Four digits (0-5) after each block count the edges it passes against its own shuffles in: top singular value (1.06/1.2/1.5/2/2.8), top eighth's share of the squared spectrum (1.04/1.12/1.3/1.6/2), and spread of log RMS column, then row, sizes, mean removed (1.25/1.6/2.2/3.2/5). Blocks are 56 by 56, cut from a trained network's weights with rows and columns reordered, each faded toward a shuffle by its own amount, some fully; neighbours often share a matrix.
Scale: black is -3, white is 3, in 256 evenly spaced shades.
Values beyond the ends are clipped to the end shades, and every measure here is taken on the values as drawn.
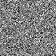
2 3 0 1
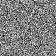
0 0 0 0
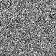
1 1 0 0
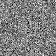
2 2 1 0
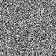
3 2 1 0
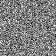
2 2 0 0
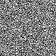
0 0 0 0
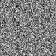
3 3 1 0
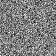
1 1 0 0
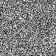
0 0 0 0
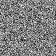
0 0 0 0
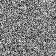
0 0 0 0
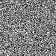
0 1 0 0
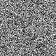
0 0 0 0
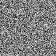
0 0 0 0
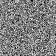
0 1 0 0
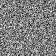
1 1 0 0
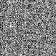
2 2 0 1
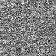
3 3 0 1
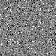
3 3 1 1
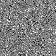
2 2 0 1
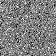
2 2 0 0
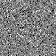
3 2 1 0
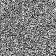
1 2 0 0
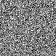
0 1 0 0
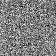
1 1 0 0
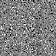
3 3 2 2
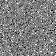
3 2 1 0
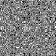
3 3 2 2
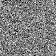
2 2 0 0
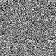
3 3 0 1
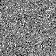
2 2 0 1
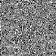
3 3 1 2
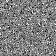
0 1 0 0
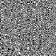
3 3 2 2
